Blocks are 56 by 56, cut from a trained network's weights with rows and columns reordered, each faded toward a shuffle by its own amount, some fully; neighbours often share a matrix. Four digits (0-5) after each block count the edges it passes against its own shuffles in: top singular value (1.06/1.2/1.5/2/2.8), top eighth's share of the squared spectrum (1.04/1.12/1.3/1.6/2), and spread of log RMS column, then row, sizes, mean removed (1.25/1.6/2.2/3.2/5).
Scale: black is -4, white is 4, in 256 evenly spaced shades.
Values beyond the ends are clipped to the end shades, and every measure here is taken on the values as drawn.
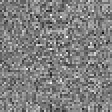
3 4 2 1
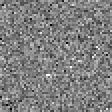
0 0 0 0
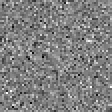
1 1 0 0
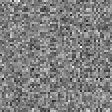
4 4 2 2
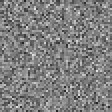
3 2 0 0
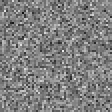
2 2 0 0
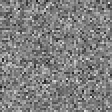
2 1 0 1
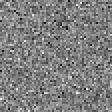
0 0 0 0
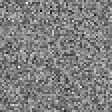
0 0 0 0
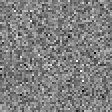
2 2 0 0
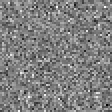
2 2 0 0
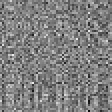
4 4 2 2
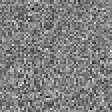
3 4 1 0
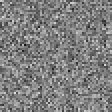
2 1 0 0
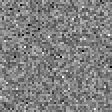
1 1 0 0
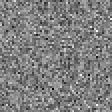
2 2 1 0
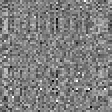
4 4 2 1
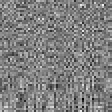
4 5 2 3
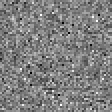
1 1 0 0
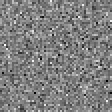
1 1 0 0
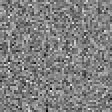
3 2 1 0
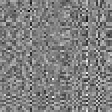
4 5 3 2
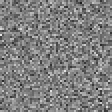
3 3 2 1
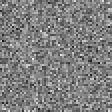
3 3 0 0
